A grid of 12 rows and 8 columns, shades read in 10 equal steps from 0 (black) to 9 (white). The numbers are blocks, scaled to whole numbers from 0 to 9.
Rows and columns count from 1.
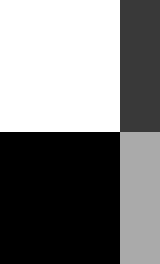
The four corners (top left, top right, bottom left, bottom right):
9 2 0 6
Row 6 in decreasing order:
9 9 9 9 9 9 2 2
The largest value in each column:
9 9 9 9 9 9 6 6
